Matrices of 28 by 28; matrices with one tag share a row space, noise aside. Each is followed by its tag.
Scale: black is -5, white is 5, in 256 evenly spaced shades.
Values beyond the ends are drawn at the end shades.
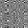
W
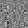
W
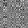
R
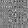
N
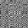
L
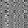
W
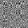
R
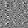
W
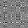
R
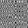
N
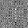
N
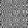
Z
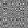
R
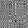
N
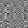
W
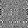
Z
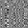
W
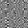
W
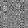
R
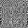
Z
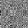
L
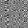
W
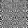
Z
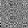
L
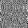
Z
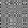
L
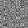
R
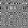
L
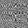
N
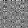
R
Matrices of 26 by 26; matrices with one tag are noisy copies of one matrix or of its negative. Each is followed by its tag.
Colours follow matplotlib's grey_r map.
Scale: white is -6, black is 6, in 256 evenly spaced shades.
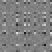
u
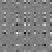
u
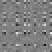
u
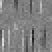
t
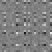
u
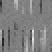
t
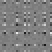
u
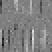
t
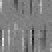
t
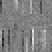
t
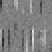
t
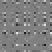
u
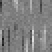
t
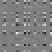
u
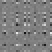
u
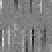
t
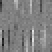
t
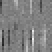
t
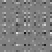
u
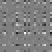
u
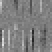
t
